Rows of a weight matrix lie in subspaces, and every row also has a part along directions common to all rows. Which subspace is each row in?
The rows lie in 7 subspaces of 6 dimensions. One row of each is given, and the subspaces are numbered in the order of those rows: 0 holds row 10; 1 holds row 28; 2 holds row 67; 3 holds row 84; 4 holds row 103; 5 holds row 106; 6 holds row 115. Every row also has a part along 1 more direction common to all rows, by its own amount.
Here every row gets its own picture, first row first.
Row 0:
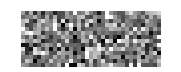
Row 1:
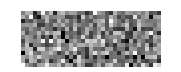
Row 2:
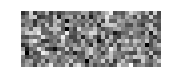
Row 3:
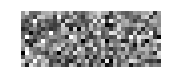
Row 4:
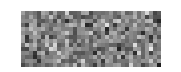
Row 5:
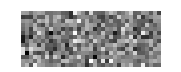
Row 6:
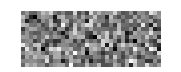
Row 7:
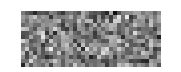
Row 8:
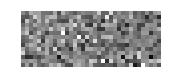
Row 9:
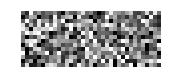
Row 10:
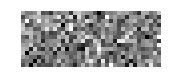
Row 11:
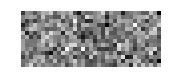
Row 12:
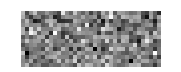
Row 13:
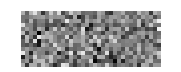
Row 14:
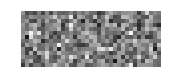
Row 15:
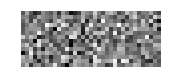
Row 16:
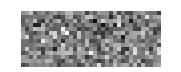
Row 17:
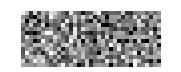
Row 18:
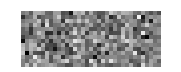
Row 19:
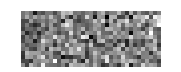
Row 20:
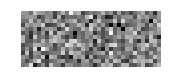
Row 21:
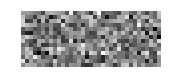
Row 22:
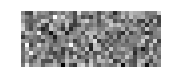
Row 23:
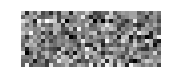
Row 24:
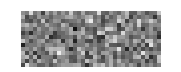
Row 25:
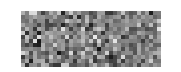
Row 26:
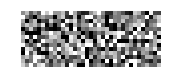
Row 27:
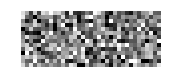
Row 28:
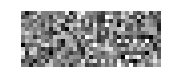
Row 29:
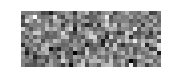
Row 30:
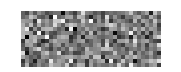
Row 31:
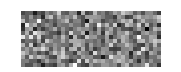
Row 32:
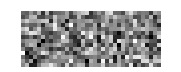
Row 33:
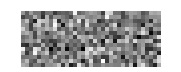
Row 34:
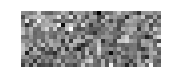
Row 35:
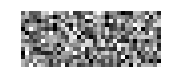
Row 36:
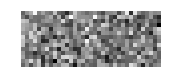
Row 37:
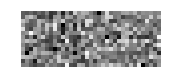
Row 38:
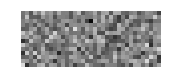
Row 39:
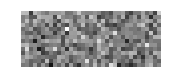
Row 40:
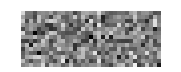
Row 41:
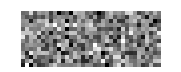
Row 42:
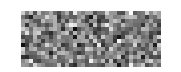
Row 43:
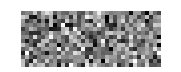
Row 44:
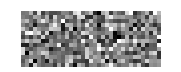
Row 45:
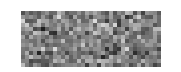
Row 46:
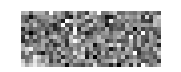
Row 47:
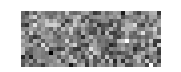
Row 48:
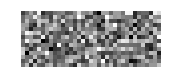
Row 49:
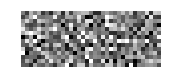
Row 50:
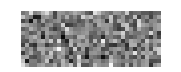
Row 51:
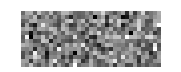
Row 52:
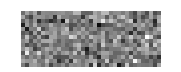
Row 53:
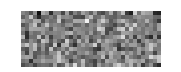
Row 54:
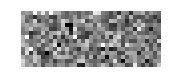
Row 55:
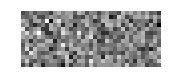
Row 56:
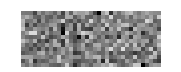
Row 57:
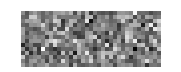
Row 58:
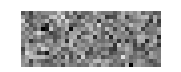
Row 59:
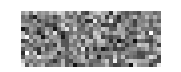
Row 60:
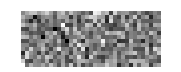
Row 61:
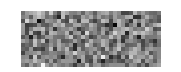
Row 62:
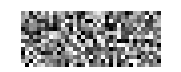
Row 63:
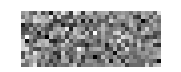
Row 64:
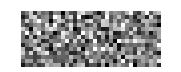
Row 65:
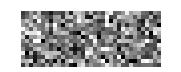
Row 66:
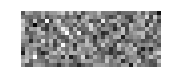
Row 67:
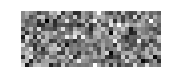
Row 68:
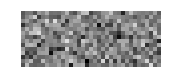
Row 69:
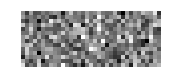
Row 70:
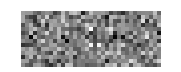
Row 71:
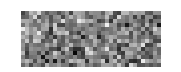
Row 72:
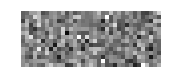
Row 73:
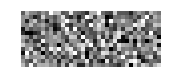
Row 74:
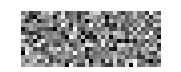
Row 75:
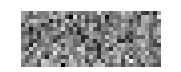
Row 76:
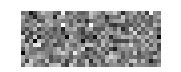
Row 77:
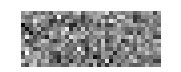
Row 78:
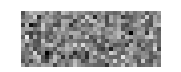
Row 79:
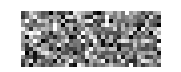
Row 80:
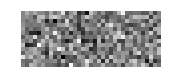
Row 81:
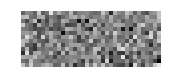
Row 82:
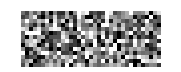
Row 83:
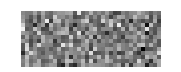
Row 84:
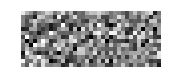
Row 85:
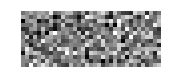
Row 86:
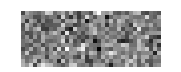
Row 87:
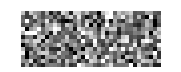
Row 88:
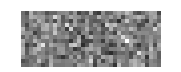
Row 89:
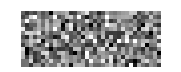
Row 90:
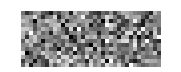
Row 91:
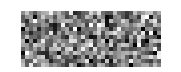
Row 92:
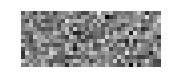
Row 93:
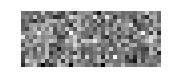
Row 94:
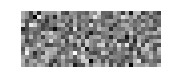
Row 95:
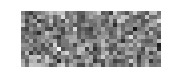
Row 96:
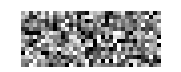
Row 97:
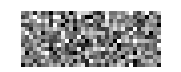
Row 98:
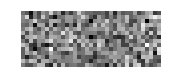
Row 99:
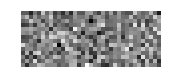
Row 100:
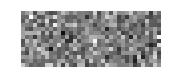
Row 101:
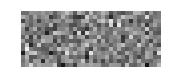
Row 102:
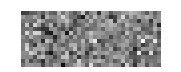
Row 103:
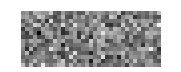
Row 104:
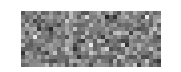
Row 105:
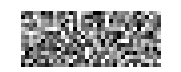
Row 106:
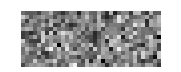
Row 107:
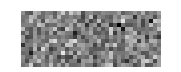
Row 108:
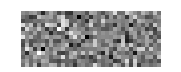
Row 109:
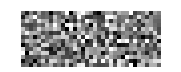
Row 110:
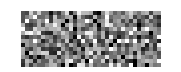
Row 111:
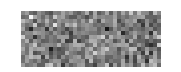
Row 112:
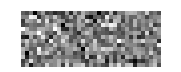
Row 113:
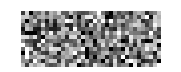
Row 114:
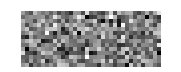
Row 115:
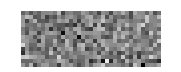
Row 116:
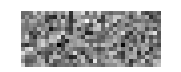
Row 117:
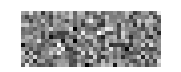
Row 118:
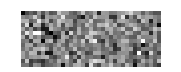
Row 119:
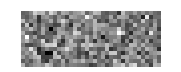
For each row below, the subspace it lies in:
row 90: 3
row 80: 0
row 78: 1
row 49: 2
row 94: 1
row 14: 1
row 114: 4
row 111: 5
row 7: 5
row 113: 3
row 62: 5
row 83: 4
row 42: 6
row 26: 2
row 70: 6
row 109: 1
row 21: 5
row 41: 2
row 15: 2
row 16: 4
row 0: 6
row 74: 2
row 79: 1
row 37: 6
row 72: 6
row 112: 5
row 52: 3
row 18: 6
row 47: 0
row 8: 6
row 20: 2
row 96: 0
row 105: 5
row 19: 1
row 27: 1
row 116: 1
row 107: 2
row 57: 2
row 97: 3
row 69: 0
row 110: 4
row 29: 2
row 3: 3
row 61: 4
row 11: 0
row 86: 0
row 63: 3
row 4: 6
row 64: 3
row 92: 1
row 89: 2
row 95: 2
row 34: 0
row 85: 4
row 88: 0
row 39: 0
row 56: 6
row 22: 4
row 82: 0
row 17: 4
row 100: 5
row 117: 5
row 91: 3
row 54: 1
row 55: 4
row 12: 3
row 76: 2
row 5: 6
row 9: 3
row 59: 5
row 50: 5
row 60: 5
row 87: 3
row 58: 4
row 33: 6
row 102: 4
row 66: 4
